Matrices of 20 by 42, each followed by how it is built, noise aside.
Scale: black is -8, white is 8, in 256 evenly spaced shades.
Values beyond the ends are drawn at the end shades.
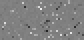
sparse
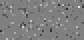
sparse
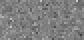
noise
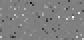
sparse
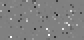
sparse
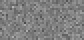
noise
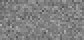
noise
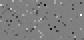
sparse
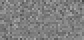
noise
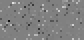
sparse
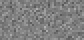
noise
